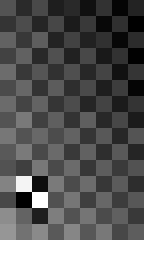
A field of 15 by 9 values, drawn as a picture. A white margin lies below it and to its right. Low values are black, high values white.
Ninth with the highest average: bottom left. Slope: up to the bottom left. Roughest part: bottom left. Odd patch: rougher, in the bottom left. Average level on the scale: 30%. Ninth with the lowest average: top right. Grain: checkered.
